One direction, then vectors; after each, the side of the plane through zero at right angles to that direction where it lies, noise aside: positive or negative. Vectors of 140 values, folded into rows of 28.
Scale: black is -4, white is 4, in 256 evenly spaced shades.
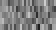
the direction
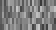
negative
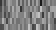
negative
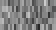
positive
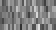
negative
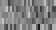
positive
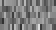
negative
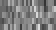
negative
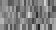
positive
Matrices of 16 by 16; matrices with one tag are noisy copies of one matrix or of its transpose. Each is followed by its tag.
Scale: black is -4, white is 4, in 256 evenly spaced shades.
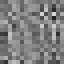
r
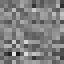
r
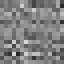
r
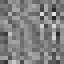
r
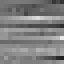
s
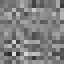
r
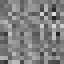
r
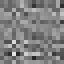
r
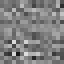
r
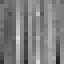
s
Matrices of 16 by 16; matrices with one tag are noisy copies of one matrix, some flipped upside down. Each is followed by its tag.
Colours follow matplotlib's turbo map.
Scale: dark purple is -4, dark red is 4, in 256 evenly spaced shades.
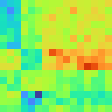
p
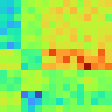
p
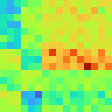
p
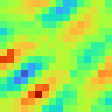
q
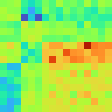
p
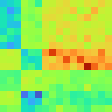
p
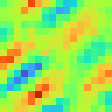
q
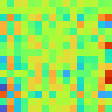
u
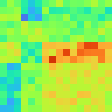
p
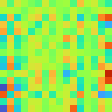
u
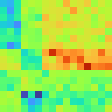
p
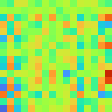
u
